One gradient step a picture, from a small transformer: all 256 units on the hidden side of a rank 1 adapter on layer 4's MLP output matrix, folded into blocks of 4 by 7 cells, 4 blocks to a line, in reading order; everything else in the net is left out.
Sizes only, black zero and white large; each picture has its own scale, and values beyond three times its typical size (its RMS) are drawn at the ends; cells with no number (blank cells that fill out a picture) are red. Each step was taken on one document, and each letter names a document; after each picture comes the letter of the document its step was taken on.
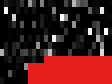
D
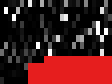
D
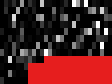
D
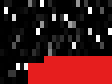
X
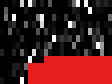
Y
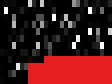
X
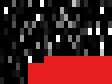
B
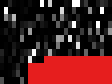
B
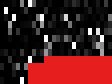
Y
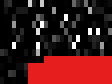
X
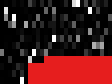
Y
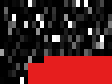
Y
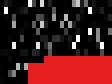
X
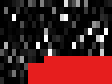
D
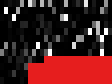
D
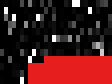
Y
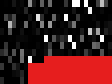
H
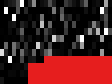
D
